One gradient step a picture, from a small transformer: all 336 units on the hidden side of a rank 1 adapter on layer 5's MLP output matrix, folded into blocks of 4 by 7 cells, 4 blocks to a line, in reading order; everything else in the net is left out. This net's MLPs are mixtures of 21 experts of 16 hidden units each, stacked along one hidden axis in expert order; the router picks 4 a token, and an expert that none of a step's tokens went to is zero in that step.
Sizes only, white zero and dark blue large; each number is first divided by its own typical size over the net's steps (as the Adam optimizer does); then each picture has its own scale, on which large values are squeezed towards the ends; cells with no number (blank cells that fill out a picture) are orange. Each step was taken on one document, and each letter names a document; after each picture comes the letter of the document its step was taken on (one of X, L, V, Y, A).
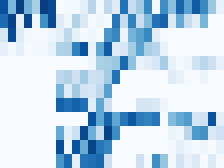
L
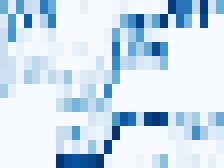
L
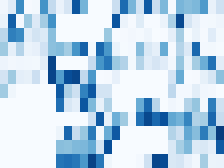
L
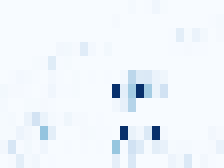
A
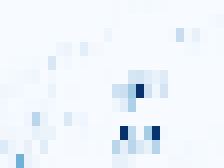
A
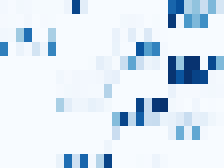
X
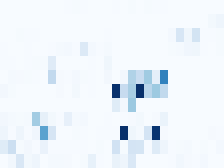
A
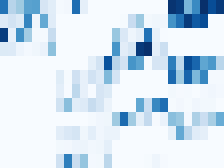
X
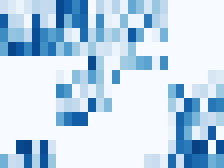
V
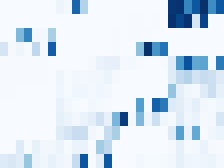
X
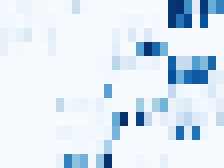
X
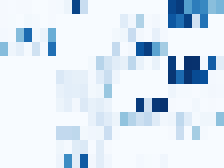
X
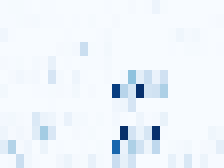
A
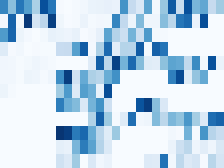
L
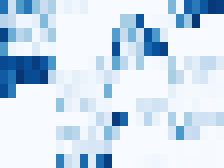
X
